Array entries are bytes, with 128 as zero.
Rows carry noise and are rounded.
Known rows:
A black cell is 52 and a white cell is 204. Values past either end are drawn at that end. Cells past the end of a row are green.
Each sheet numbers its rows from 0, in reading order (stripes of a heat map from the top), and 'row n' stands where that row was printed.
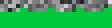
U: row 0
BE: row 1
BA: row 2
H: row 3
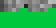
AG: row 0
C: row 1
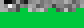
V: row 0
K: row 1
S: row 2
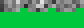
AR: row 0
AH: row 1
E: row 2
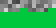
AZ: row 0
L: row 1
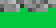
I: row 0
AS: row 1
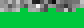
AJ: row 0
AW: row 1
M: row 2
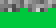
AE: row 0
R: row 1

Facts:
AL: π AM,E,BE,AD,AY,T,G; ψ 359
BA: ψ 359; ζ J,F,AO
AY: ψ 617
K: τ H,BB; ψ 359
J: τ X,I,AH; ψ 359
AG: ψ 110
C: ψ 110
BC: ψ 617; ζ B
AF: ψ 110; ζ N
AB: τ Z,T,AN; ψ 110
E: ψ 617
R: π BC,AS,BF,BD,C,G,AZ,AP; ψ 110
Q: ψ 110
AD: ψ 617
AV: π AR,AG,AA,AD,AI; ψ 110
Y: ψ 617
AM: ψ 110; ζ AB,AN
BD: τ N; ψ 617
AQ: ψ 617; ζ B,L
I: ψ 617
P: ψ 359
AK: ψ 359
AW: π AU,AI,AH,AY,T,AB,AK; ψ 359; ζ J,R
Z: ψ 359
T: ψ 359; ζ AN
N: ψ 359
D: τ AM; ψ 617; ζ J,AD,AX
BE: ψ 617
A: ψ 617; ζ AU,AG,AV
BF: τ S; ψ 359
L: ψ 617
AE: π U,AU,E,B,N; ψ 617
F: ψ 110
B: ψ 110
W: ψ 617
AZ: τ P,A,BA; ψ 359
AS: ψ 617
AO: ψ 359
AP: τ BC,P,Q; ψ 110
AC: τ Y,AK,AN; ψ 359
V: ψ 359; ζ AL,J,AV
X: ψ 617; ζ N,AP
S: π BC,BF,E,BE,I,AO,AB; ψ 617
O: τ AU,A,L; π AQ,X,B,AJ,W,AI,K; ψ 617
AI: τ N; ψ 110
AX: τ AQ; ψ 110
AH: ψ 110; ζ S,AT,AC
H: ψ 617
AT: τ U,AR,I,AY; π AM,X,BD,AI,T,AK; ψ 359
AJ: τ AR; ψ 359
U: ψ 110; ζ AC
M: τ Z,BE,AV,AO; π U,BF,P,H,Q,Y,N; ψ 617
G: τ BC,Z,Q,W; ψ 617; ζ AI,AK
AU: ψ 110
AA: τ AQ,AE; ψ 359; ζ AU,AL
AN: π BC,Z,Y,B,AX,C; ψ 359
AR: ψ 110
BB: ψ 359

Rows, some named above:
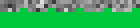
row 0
M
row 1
AH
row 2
S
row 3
AK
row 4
AJ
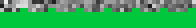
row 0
B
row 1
BA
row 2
BB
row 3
Z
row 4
AE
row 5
AP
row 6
H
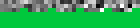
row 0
AX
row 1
AV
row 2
BA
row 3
AN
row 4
AM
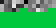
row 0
AF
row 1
O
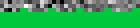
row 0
BC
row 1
X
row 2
AA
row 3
Q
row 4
AO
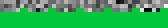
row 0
AB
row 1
U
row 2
AE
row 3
P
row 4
D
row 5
AQ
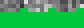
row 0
H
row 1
AT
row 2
G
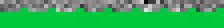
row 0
BE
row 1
BF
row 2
K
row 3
F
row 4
AS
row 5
J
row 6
AL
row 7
AD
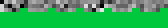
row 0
N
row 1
AK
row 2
W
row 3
T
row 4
AC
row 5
AU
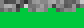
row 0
A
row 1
AI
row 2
Y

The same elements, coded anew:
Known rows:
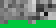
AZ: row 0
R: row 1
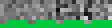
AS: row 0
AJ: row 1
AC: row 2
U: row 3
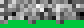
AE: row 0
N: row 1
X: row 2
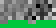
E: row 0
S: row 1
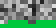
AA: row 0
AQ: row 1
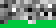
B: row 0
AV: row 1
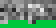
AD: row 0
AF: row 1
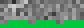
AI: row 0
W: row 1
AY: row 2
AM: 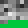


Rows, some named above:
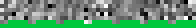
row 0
AE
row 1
AB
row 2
C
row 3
AV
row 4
Q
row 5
AH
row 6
AT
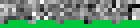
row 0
AP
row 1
AL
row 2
BF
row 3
L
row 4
AN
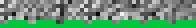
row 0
AE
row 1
F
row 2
AQ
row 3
AE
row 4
AM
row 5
M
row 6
G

